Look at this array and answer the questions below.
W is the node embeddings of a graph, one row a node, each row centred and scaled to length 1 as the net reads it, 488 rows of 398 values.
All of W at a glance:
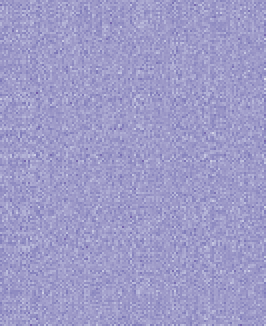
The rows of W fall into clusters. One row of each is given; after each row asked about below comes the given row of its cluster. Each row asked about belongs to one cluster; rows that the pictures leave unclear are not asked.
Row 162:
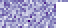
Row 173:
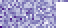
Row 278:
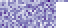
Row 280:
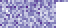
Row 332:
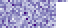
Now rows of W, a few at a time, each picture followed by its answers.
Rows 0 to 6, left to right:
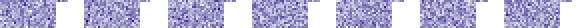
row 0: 162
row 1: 332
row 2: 278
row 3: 173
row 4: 278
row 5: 173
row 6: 162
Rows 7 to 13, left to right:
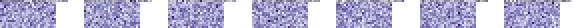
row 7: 162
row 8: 280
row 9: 278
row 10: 173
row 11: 173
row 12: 173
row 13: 332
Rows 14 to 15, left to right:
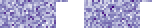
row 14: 173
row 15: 278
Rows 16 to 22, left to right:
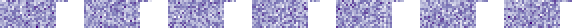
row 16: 278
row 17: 280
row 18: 280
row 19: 173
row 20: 173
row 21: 278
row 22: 278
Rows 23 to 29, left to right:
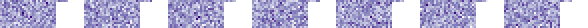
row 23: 162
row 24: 173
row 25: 173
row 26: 278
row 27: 280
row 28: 332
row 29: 173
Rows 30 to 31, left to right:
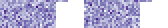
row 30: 278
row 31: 332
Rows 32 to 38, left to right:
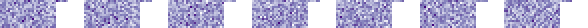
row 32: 173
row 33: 173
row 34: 278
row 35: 278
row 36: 278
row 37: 173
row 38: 162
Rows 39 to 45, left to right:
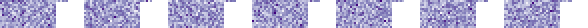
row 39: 162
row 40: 173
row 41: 162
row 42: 162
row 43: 332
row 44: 278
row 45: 278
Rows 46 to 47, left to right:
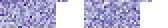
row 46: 162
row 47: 278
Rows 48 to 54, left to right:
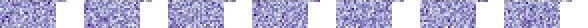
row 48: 332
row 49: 173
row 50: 173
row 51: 162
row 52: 278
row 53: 162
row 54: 278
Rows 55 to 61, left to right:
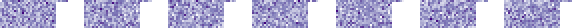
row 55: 162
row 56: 280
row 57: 332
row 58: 280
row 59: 280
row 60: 278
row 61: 278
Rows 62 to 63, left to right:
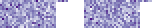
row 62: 173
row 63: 280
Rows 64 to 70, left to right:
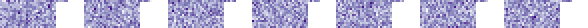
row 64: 278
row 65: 280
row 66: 332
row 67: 162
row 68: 280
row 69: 280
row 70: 162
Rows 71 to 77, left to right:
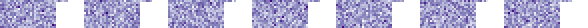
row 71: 173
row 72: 162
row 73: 280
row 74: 162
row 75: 173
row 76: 332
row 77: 173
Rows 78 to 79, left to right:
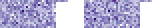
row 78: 280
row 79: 173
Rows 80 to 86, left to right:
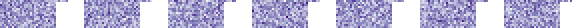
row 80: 173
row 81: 332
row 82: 278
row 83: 280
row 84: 162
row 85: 278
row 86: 280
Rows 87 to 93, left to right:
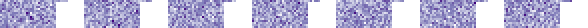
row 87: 173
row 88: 162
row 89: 280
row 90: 162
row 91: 278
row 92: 280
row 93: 162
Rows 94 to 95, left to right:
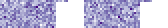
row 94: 278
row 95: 280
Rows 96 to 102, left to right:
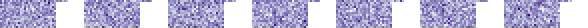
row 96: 332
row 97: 162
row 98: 280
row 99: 162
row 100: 173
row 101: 162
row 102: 280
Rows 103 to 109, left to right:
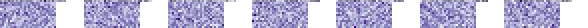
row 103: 332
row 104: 280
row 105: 173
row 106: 162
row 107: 162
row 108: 173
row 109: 162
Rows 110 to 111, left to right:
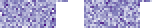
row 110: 162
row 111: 280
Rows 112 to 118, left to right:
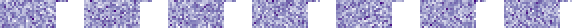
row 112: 173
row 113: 278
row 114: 278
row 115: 280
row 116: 173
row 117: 280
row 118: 280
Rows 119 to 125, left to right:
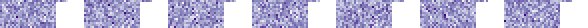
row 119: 280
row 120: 162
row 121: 332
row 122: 280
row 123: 278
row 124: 280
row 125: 162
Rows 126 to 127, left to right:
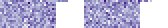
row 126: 162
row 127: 280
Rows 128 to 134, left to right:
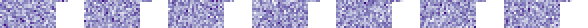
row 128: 173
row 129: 162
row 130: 332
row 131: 278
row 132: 280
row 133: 332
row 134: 332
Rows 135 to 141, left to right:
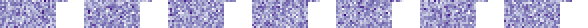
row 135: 332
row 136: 278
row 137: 162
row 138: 280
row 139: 280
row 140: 278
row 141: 162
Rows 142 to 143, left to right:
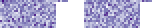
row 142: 162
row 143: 162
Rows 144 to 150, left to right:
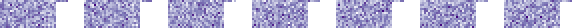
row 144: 173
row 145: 173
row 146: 280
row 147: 278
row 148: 278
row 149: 278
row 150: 278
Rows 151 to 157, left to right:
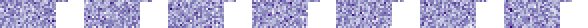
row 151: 332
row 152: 278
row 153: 173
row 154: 332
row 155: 332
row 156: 332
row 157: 173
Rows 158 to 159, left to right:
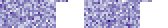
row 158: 173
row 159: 278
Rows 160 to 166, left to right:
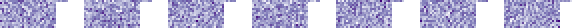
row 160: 162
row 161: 278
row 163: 278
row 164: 332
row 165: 162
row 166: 332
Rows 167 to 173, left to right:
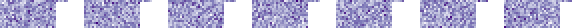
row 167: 278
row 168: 280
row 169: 162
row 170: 332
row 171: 278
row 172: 162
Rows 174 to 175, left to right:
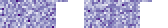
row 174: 162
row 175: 278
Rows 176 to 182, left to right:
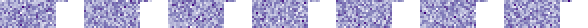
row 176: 278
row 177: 280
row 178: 162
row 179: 173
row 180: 162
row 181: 280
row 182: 173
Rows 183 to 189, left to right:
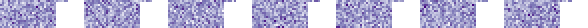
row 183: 278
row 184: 162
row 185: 280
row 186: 173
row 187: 173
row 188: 162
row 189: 278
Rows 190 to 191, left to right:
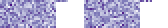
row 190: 173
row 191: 173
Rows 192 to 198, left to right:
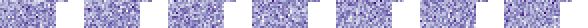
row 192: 278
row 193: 278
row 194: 278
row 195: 280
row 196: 332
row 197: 162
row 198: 332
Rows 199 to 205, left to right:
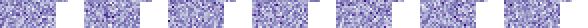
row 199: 332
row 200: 162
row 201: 162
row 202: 162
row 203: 332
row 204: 280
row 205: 162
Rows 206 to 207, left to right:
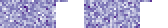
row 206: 280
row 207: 173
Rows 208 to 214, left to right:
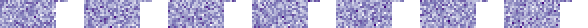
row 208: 280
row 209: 173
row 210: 173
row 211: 173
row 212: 278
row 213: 162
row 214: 332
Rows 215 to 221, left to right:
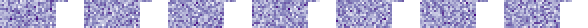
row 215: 278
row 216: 332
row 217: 162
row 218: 280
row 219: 162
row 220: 162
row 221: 173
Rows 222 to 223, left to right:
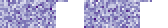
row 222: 278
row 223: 173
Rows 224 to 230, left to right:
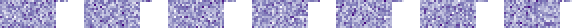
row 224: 280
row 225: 173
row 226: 280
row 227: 332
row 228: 332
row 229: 278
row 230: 280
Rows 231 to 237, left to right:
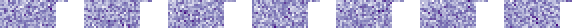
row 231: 278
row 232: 278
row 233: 278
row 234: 280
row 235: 278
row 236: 278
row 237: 173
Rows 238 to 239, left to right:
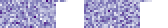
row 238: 280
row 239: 173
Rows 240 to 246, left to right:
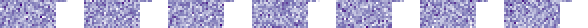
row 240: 332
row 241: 332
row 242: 332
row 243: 280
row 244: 173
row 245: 332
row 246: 162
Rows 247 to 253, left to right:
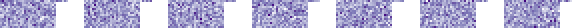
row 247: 332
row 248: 173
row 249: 173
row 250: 332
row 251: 278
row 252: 332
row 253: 280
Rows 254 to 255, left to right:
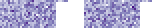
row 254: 278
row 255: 278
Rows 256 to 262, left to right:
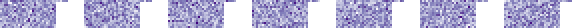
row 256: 162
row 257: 173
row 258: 162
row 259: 280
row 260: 278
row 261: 332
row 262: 278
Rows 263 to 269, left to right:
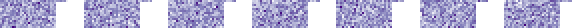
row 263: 332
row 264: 173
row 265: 278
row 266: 278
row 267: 332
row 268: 162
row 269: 278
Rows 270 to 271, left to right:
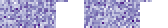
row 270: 278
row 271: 332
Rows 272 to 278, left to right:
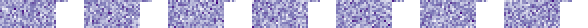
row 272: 280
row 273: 332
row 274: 332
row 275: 173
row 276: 173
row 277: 332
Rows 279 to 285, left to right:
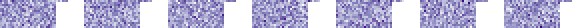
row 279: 162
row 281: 162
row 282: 173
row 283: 280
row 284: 332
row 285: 280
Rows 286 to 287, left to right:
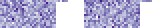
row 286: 162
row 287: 162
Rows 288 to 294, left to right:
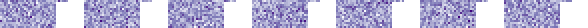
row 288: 162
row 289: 173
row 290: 173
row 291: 278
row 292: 280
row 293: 332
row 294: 162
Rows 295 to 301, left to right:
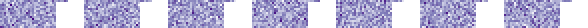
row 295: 173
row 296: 173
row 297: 332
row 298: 162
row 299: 332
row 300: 332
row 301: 162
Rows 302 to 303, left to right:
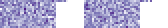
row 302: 332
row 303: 173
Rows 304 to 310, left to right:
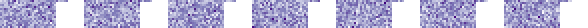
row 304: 278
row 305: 280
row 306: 278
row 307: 173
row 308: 332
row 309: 280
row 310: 280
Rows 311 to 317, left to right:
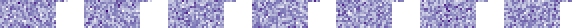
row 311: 280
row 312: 280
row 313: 278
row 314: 173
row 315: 162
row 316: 278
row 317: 278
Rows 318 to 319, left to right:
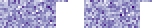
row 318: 278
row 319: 278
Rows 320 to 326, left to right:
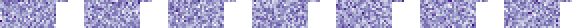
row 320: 162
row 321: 280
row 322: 173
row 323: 278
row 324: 173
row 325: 173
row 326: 332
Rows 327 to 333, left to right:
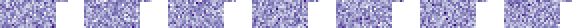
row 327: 173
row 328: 280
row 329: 280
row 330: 332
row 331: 173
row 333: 162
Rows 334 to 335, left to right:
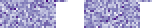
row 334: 280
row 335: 173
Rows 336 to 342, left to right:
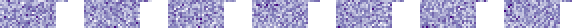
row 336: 278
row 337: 280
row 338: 173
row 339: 162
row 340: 173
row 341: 173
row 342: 162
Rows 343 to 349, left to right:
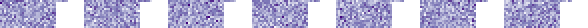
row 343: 162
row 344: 280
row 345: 332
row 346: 162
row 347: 278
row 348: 332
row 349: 278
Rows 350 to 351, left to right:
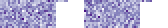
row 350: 278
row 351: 162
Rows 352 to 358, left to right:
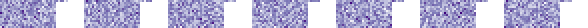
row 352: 280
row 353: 162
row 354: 173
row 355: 162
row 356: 173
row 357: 332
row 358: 173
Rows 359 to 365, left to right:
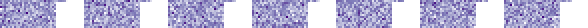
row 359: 332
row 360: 332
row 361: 280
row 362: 280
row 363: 162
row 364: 332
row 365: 332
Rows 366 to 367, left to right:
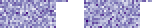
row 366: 332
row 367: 332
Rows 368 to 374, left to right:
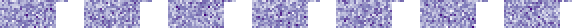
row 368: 278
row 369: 278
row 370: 280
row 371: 278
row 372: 278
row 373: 162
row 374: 280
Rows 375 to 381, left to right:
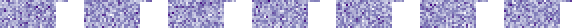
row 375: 278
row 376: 162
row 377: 280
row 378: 162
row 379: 173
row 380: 173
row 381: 162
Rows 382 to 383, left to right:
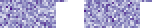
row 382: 280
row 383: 162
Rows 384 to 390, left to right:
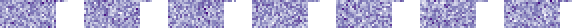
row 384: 280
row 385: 162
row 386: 280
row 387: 332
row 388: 173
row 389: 278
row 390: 280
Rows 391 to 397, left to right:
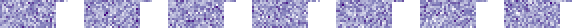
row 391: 280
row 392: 162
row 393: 278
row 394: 280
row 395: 162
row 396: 332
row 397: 162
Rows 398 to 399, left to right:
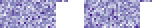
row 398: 332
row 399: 173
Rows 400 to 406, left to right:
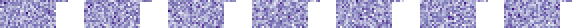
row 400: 332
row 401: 162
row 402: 162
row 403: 278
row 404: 280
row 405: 173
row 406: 173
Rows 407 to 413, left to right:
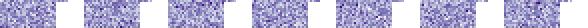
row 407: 173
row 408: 280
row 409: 280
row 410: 173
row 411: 332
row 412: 278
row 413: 280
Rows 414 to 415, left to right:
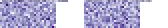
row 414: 162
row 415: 173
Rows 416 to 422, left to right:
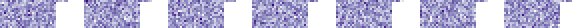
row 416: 278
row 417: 280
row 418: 173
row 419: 332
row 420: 280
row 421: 280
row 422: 162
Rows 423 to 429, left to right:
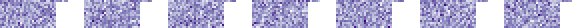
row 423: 332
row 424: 278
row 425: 278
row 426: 280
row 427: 162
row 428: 162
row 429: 173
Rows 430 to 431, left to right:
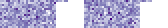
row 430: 278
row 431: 332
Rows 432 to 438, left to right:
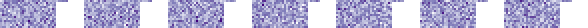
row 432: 162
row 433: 278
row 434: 162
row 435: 173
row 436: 173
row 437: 162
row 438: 162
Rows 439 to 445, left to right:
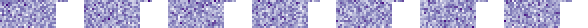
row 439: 162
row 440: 173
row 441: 280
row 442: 173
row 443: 162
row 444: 278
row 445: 162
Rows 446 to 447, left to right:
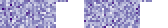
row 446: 173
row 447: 162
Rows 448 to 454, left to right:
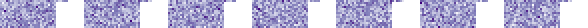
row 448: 278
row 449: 280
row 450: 278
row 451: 173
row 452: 280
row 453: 162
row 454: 280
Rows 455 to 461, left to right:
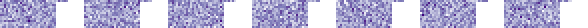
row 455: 162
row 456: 280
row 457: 332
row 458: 278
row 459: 162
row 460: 162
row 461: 280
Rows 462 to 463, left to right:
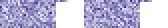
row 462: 280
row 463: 280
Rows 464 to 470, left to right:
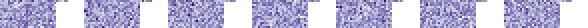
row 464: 278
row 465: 162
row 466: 162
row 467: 332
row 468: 332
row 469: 332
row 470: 162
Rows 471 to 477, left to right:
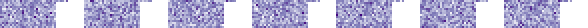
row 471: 280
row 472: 278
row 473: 162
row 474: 280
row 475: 280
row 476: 173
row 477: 280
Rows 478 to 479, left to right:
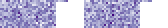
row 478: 278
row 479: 278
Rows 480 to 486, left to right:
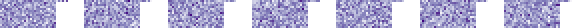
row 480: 173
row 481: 332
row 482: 162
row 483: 278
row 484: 173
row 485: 332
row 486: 280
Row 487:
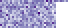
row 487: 280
